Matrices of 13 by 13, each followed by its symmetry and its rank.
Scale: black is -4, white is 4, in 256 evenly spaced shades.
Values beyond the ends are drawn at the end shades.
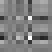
neither, rank one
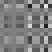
neither, rank one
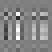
neither, rank one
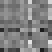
antisymmetric, rank two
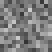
neither, full rank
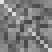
symmetric, full rank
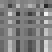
neither, rank one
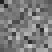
symmetric, full rank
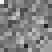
symmetric, full rank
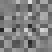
antisymmetric, rank two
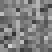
neither, full rank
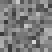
neither, full rank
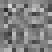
antisymmetric, rank two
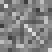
symmetric, full rank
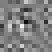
antisymmetric, rank two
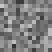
neither, full rank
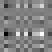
neither, rank one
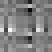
antisymmetric, rank two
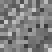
symmetric, full rank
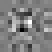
antisymmetric, rank two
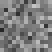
neither, full rank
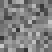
neither, full rank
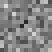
symmetric, full rank
